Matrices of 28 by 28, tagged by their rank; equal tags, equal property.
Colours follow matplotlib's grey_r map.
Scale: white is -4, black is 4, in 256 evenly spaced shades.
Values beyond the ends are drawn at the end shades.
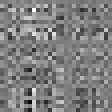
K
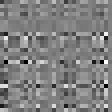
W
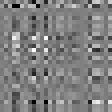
W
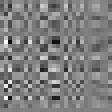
W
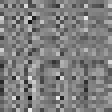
K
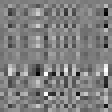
W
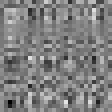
K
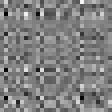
K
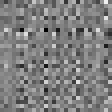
K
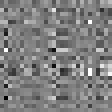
K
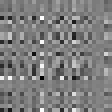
W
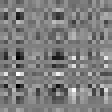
W
